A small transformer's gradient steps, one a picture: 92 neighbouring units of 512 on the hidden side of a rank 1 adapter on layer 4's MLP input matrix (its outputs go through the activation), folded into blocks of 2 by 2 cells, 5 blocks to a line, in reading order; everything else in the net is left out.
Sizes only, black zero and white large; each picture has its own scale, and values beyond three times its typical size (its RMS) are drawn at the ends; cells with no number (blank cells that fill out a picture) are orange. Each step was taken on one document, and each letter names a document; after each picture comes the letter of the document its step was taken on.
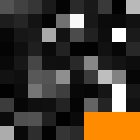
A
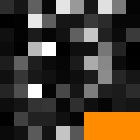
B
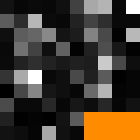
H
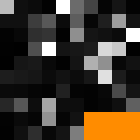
B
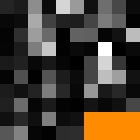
B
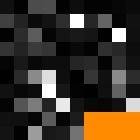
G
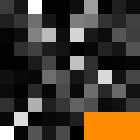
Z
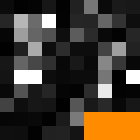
H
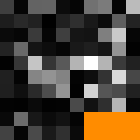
A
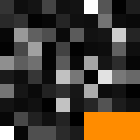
A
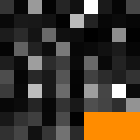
A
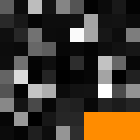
B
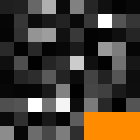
G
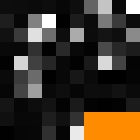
H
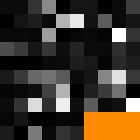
G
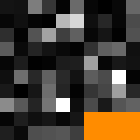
G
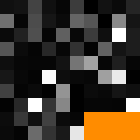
G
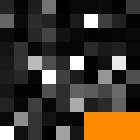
Z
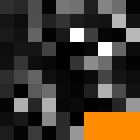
B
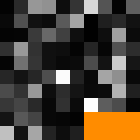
A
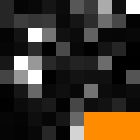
H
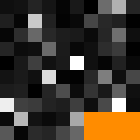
Z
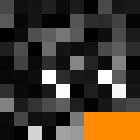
Z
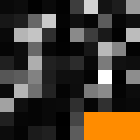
H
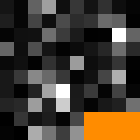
G
